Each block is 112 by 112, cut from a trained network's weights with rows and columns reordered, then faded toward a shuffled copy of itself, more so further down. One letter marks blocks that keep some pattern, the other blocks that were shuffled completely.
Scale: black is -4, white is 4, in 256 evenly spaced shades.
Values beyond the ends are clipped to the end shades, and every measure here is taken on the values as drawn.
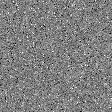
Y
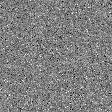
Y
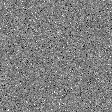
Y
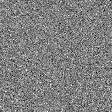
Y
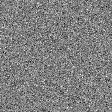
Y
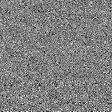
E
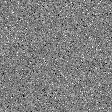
Y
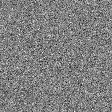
Y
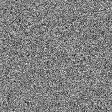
E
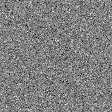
Y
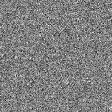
E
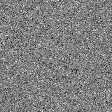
Y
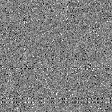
E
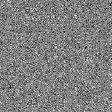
E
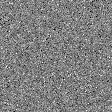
Y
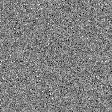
E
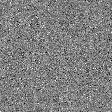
E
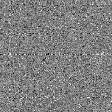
E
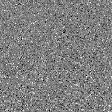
E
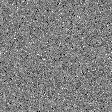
Y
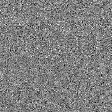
E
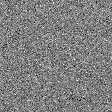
Y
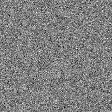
E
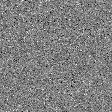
Y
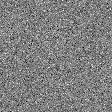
Y
